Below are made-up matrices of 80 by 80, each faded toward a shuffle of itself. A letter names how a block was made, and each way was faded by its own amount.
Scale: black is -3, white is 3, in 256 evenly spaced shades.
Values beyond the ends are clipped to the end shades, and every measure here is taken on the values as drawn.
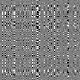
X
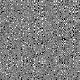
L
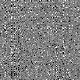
L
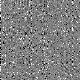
L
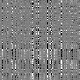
X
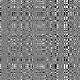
X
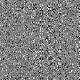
L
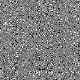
L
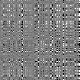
X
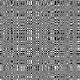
X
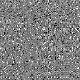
L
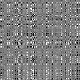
X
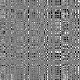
X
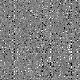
L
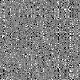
L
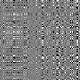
X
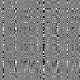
X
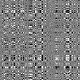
X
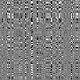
X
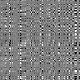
X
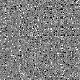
L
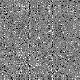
L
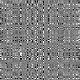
X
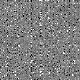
L
